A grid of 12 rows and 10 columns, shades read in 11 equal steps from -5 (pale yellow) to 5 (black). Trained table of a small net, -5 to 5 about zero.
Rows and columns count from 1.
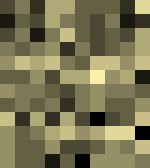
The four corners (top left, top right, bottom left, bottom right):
2 -4 -1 0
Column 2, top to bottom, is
0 1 0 1 -3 1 0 0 3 1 1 1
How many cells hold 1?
26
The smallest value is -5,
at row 6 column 7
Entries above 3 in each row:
0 2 1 0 0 1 0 0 1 1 0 2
